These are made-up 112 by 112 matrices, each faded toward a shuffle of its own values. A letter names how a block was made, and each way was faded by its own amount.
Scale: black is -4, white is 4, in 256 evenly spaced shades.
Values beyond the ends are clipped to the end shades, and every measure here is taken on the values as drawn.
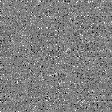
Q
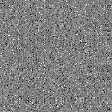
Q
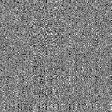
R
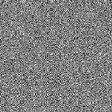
R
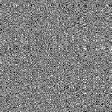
R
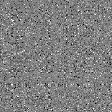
Q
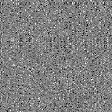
Q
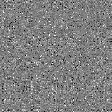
Q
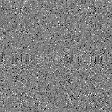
Q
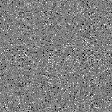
Q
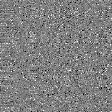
Q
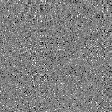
Q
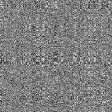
R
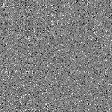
Q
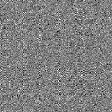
R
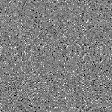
Q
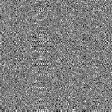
R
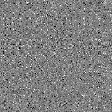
Q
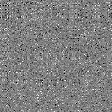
Q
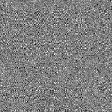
R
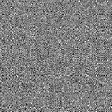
R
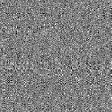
R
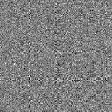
R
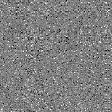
Q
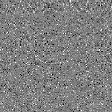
Q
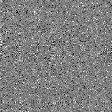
Q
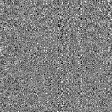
R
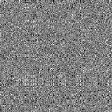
R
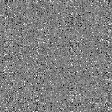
Q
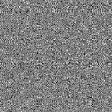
R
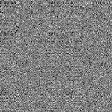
R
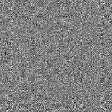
R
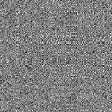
R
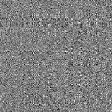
R
